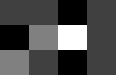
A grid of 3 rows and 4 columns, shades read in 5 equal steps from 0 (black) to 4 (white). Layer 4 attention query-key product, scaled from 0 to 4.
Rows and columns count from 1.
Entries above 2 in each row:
0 1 0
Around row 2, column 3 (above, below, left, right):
0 0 2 1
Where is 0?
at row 1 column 3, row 2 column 1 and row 3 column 3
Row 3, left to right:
2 1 0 1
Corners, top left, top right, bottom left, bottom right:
1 1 2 1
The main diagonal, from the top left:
1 2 0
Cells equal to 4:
1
